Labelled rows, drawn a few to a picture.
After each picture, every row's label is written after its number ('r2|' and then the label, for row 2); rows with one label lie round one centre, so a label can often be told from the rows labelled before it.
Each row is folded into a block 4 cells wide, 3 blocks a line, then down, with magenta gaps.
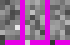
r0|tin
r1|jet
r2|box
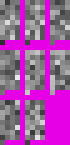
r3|box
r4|box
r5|tin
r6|tin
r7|jet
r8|jet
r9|tin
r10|box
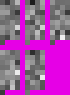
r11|tin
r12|tin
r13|box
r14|box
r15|tin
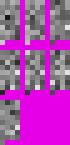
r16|jet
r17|jet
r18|tin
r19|box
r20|box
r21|box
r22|tin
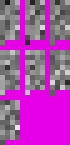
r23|tin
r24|tin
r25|tin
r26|jet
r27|jet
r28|box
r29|tin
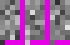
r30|box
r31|jet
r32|tin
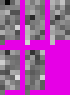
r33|tin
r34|jet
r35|jet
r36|tin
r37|tin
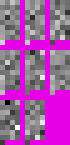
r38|jet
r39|jet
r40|box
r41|jet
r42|tin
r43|jet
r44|tin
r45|box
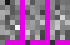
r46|tin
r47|box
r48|box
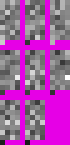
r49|jet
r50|box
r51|jet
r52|tin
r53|box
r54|tin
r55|box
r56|box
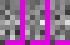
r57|box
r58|box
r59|box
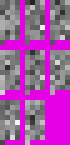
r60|box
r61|tin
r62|tin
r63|jet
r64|tin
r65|jet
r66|box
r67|jet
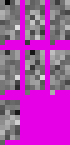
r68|tin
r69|box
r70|tin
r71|tin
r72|tin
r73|jet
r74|box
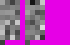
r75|box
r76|tin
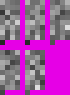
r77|box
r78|box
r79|tin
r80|tin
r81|box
